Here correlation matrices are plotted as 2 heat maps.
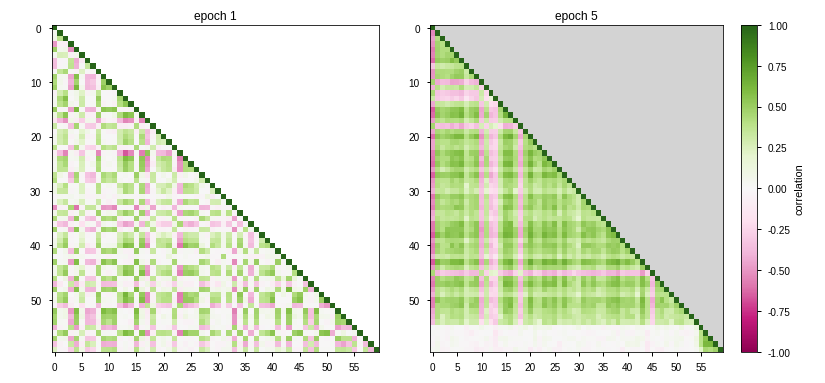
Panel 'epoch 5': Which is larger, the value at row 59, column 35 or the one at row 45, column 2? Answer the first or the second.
the first
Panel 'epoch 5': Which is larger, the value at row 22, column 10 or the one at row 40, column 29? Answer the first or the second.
the second
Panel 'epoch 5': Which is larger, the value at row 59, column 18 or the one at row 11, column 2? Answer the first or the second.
the second
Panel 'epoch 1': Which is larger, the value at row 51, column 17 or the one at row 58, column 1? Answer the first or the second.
the first
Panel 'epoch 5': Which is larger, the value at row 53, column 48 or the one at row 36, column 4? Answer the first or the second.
the second
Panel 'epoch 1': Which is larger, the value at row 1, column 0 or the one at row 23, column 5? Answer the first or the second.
the first
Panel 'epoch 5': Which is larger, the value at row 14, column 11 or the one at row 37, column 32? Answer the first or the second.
the second
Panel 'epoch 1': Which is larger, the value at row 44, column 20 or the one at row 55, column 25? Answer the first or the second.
the first
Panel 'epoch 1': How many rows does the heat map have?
60
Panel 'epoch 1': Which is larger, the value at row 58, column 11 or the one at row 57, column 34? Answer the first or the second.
the second
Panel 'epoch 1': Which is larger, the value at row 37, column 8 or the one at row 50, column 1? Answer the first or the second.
the second
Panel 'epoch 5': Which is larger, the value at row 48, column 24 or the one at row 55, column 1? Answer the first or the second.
the first
